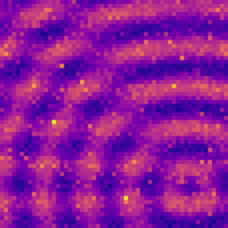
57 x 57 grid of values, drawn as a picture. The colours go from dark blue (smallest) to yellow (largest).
Horizontal stripes repeat 6 times down the table. The values follow a bell shape. Overall the values sit about 30% of the way up the scale. No row or column stands out. Concentric rings centre on the bottom right. There is no overall slope.
